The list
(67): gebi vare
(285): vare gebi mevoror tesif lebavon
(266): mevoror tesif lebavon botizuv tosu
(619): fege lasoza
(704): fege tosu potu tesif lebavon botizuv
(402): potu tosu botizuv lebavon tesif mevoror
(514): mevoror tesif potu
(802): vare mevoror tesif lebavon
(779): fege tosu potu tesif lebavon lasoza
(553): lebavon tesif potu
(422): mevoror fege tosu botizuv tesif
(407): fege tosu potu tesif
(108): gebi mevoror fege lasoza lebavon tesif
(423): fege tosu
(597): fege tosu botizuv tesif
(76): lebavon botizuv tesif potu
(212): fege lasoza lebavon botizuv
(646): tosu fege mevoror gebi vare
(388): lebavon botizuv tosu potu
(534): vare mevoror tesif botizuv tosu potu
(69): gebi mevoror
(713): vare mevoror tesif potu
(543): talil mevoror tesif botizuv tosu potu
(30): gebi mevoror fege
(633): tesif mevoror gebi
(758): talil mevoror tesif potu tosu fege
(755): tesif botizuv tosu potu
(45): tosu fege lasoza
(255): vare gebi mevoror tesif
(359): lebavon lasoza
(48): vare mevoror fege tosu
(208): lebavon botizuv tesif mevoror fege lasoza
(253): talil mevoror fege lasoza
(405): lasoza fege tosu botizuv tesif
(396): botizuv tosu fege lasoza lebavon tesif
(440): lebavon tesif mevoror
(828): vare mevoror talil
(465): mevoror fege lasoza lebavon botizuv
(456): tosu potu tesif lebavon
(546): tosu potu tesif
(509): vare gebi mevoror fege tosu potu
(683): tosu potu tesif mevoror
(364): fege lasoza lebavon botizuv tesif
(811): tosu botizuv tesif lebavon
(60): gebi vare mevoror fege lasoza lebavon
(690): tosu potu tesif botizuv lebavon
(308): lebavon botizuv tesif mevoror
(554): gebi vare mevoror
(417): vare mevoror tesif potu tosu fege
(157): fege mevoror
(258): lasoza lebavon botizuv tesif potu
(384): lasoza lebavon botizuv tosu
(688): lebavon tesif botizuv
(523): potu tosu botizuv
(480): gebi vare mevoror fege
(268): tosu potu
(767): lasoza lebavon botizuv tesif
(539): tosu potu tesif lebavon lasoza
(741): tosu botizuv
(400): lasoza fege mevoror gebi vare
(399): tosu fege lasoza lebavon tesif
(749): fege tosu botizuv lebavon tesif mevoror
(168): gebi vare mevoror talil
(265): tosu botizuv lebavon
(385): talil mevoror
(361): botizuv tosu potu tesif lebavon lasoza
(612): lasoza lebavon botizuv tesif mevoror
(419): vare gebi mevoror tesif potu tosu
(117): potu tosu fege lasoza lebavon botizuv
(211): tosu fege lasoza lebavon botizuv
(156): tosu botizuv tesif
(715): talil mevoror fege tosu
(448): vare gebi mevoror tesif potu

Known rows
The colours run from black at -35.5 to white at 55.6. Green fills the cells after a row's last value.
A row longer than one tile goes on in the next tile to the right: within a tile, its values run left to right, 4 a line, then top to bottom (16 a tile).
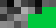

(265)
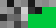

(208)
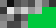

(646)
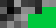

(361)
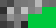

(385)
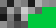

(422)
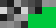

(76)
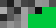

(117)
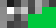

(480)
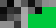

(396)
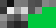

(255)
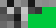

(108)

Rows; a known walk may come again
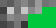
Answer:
(385)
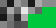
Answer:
(422)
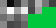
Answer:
(480)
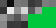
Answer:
(255)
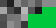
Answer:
(553)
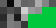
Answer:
(683)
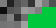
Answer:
(423)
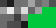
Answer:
(448)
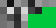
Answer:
(108)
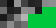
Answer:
(361)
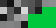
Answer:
(76)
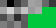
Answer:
(509)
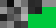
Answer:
(612)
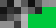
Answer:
(396)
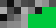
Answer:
(117)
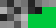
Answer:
(212)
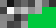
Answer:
(646)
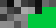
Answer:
(265)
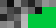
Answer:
(211)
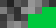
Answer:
(268)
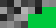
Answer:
(690)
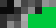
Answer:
(539)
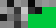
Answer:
(208)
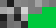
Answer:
(514)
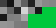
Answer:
(704)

